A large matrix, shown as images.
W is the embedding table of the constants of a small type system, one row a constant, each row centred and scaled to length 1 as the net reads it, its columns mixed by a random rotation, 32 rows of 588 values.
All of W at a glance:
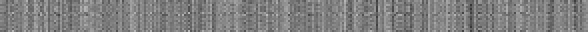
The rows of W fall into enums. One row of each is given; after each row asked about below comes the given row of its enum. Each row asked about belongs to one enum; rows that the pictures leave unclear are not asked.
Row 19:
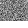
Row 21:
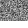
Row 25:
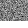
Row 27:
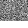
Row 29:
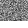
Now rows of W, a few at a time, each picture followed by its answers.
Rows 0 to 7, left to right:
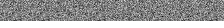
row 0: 29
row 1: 29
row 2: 21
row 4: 27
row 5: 25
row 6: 19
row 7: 29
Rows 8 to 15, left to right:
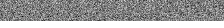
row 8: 25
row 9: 19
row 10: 19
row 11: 29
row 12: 27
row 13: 27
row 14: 21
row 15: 21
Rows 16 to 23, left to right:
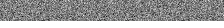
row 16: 25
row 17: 29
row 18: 27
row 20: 19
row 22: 29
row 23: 27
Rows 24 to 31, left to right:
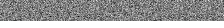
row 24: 29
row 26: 25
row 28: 21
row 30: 27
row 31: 27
